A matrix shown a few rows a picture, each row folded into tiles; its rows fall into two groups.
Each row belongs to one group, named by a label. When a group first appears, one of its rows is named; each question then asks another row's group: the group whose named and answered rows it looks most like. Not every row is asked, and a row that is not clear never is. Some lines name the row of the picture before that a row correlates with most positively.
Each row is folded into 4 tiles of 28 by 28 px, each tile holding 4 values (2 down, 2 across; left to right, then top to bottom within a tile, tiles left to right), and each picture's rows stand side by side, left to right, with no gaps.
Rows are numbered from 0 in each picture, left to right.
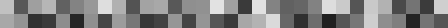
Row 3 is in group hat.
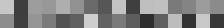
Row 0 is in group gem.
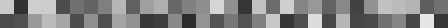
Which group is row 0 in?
hat
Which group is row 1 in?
hat
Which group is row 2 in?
gem
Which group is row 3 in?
gem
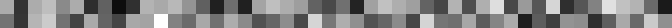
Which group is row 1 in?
gem
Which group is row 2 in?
gem
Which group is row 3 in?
gem
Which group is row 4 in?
hat
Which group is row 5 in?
gem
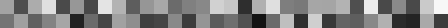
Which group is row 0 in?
hat
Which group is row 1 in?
hat
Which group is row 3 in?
hat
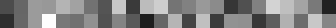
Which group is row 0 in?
gem
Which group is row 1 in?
hat
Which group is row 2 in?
gem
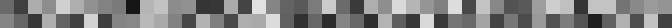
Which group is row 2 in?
hat
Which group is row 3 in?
gem
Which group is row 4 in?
hat
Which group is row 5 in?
hat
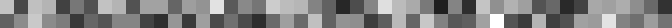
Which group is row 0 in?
hat
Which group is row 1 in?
hat
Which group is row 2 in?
gem
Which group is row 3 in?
gem
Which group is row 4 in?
gem
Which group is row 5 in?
gem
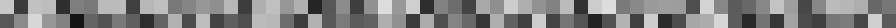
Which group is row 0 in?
hat
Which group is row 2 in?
gem
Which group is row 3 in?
gem
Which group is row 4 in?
gem
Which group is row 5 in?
hat
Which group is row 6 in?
hat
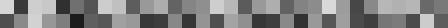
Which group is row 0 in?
hat
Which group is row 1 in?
hat
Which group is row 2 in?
hat
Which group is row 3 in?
gem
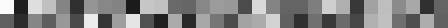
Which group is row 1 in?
hat
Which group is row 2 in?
hat
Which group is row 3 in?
gem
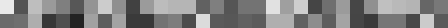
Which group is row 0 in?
hat
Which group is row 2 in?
gem
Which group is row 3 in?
gem
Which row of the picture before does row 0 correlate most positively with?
0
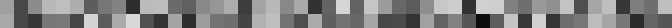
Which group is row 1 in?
hat
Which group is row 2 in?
gem
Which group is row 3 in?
hat
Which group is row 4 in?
hat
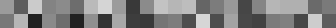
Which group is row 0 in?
hat
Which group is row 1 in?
gem
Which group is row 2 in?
gem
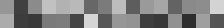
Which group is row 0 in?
gem
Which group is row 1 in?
hat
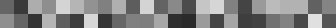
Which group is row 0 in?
gem
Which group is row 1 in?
hat
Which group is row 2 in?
gem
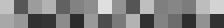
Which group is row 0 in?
hat
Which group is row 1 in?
hat
